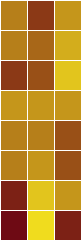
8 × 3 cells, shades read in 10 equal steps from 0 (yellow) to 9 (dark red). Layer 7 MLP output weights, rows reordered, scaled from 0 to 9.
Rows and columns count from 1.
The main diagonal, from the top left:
4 5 1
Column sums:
43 29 32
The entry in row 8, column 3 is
8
